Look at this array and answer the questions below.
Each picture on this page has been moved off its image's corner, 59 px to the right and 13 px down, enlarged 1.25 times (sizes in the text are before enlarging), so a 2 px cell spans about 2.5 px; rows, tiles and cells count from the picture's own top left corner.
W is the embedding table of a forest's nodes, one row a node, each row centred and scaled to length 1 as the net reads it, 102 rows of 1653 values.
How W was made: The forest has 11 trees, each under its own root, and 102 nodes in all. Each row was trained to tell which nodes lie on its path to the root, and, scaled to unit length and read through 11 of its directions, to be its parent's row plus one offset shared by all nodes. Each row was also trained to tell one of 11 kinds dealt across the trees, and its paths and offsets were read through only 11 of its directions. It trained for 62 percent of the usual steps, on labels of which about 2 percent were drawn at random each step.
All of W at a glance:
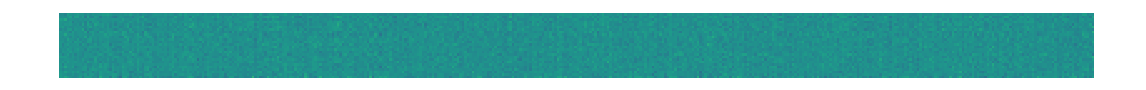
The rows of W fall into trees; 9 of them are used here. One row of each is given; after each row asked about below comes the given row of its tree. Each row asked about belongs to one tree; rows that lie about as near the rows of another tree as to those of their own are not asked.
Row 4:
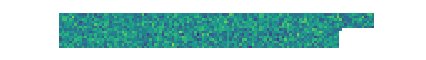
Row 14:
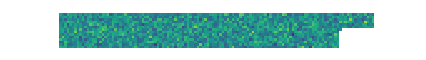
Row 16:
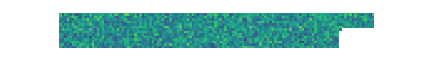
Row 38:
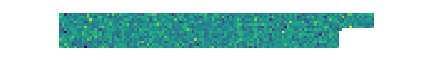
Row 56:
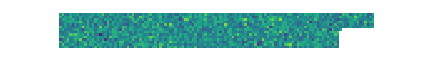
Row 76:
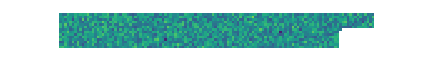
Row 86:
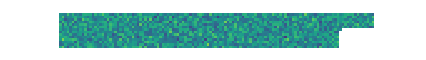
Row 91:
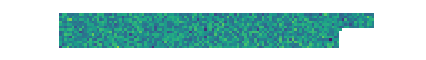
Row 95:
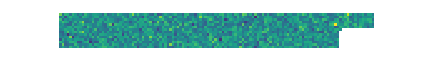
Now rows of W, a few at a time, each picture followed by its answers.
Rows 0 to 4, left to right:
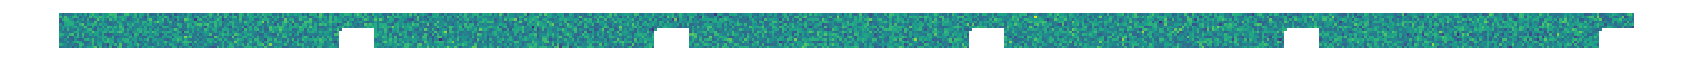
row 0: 14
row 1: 86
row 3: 14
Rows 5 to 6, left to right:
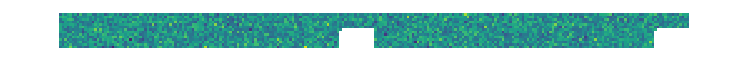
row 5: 4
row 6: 4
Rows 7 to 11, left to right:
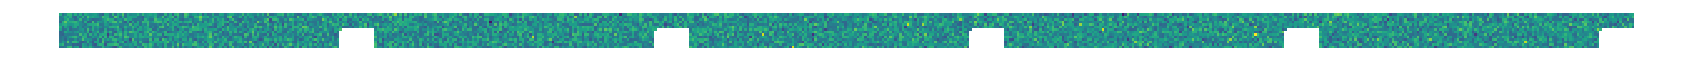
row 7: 76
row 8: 16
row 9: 95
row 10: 38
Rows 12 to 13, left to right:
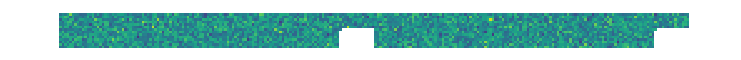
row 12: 4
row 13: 91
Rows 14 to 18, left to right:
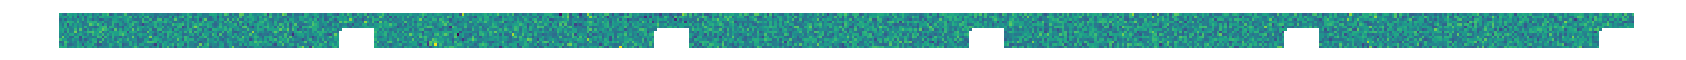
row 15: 76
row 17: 76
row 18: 14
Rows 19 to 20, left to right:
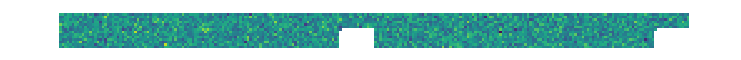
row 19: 76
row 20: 91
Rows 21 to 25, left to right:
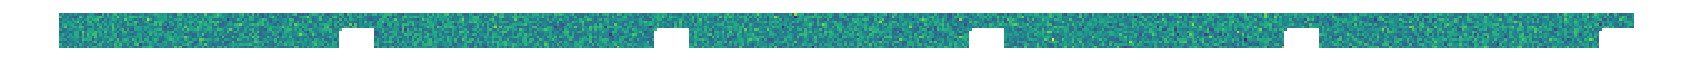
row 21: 14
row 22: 14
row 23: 91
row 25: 16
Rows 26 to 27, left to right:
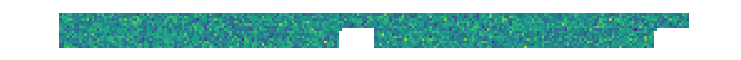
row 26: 4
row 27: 4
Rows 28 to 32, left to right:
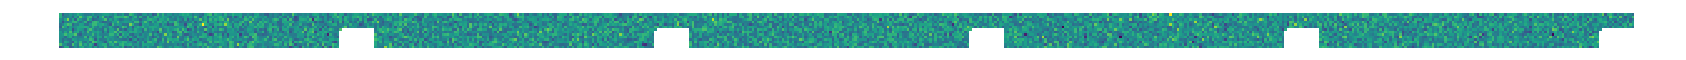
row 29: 95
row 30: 16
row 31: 95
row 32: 76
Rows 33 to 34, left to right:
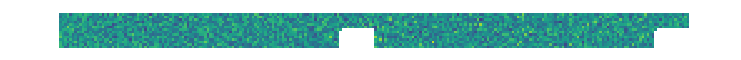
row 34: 95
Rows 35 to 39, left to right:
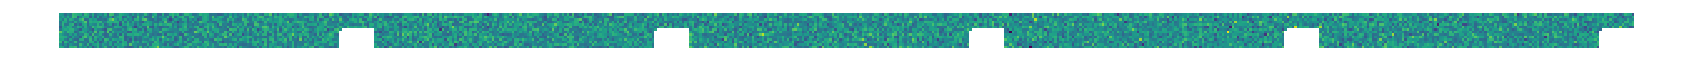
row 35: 38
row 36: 14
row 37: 95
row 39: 86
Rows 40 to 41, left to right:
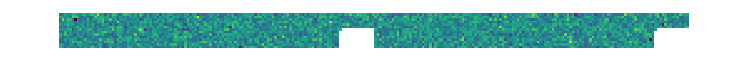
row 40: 91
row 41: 14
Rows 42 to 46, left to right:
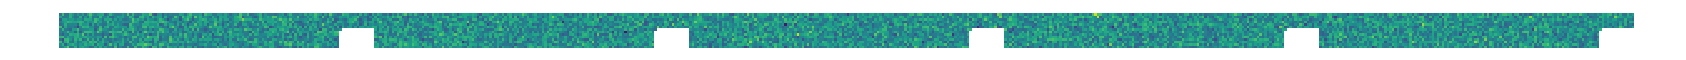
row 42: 56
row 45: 4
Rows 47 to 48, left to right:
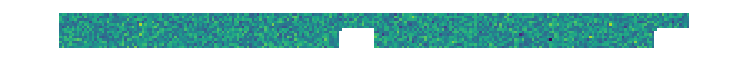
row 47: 95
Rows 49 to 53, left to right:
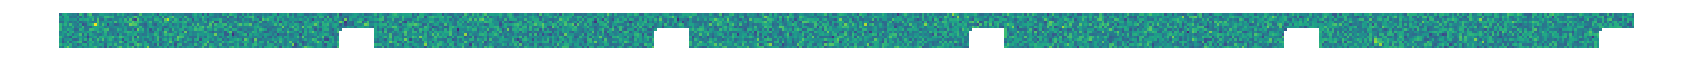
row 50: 76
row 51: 16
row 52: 86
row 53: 86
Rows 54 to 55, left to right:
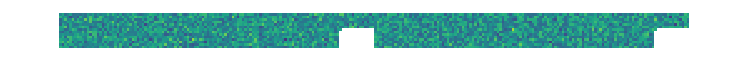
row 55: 38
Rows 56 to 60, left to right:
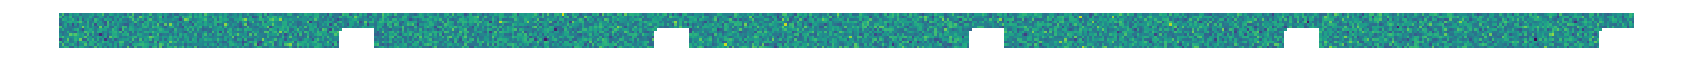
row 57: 14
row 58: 86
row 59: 76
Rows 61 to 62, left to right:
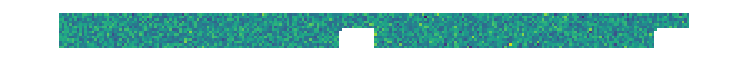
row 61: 86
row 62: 91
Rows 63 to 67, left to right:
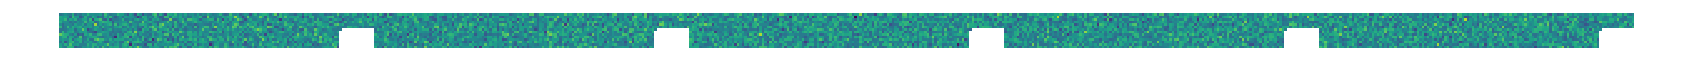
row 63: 86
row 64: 95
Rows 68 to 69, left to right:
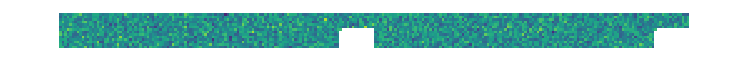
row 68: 91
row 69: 91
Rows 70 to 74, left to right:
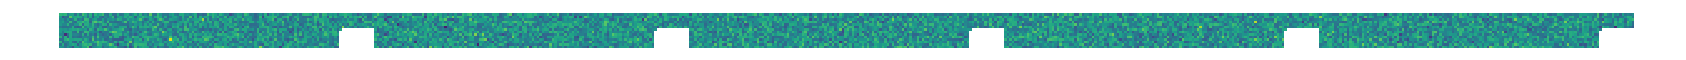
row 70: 16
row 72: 91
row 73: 4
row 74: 86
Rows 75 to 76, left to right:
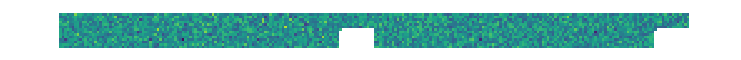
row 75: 91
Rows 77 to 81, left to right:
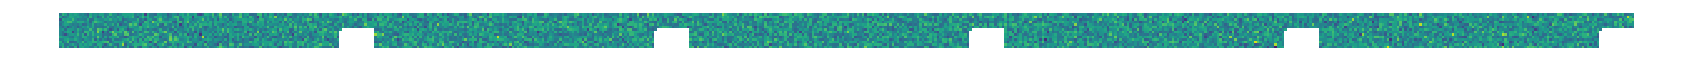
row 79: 91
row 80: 76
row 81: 95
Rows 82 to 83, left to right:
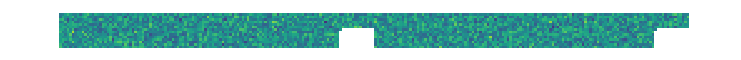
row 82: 86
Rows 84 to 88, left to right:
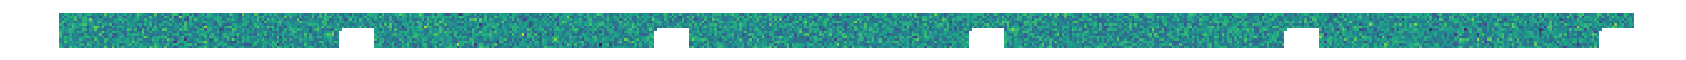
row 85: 76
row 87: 95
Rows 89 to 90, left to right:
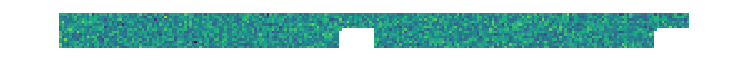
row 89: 16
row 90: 14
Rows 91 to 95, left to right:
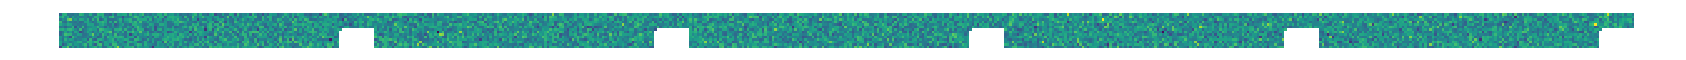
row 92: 86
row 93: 86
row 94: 76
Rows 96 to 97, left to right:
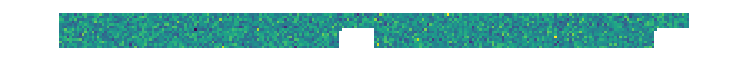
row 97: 95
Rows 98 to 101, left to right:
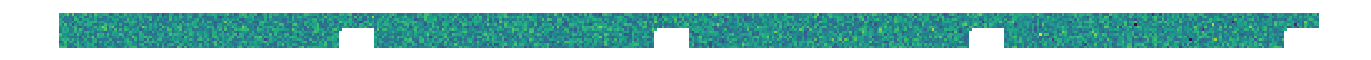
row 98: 16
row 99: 14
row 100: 95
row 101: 91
